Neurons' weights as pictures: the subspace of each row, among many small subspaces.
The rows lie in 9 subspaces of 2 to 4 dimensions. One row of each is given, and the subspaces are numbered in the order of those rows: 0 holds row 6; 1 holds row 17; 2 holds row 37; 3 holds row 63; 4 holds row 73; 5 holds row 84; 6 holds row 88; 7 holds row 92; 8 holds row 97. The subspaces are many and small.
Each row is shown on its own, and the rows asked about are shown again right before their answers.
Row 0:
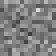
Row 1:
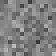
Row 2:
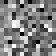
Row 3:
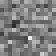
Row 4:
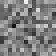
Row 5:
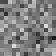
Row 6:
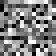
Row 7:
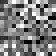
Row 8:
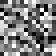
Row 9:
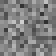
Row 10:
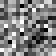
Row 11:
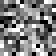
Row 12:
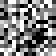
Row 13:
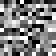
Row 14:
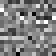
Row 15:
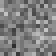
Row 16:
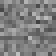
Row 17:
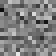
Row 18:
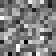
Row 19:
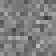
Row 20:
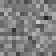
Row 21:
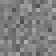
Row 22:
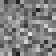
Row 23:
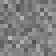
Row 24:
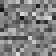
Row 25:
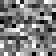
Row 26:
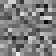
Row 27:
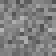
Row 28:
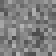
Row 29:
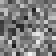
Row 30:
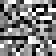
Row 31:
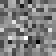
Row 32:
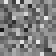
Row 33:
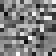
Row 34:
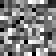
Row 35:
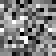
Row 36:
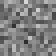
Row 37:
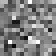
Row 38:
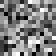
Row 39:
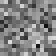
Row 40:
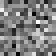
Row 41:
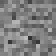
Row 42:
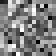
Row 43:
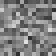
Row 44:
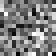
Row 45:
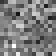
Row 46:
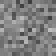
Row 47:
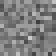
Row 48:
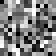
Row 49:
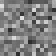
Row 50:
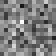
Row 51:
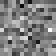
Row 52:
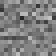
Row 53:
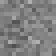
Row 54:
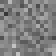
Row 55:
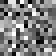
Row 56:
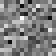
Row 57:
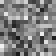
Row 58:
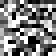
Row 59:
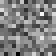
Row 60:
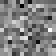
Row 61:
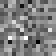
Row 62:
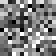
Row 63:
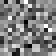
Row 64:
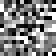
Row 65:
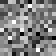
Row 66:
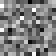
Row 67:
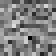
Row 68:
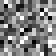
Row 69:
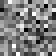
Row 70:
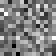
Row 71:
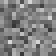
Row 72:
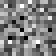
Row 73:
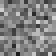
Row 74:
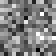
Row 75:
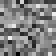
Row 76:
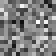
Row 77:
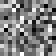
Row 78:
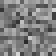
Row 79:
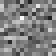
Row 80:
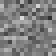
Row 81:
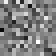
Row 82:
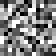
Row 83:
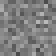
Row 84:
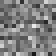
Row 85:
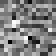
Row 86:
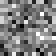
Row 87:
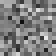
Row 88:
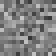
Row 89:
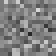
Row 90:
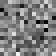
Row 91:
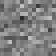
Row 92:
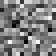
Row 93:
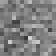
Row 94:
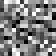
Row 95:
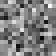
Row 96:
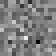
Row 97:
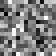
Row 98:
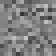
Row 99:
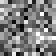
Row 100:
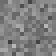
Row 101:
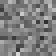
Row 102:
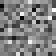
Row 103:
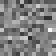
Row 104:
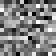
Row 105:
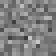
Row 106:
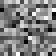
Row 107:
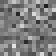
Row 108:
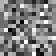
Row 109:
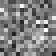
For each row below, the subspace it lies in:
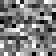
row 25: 5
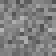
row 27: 6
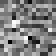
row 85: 2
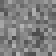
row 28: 6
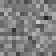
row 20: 8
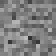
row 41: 2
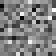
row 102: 0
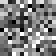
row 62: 5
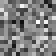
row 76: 0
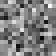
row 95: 0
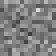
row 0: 3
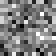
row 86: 5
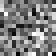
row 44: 6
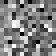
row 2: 7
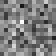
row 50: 0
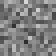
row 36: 3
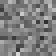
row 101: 0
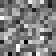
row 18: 0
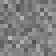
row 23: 8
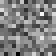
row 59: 5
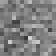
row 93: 2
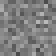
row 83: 0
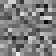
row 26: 0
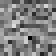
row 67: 2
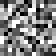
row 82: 3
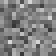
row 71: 7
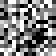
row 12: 1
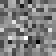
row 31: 8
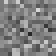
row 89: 3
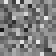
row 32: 8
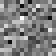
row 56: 1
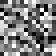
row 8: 5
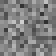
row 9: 0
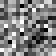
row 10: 1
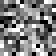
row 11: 5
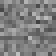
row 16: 4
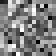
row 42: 3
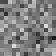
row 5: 5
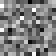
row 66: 0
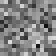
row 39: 5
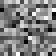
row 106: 7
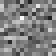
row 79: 1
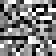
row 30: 0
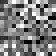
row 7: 2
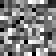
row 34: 0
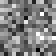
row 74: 5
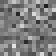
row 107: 2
